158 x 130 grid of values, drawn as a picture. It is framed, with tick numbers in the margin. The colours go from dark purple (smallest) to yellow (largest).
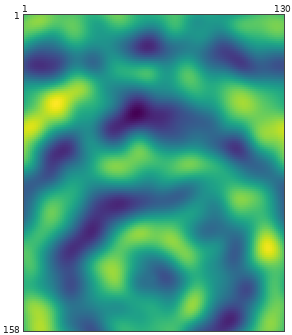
The texture varies smoothly and slowly. There is no overall slope. There are no lone odd cells. Concentric rings centre on the bottom middle. No row or column stands out.
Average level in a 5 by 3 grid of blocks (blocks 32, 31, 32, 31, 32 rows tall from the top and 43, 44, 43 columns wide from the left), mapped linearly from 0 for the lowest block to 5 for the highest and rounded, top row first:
332 | 505 | 233 | 244 | 342
